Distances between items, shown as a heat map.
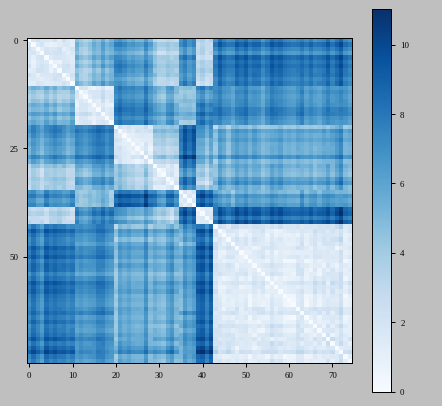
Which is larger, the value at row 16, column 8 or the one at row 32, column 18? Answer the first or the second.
the second
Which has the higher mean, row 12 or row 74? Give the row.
12
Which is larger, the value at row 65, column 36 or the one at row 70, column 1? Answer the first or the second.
the second
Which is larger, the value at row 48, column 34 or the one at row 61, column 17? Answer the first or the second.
the second
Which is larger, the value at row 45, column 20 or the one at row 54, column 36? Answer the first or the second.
the second
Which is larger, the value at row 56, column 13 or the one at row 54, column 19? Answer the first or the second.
the first
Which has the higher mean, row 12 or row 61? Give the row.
12
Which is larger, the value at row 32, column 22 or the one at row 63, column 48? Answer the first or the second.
the first
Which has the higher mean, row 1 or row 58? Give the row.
1
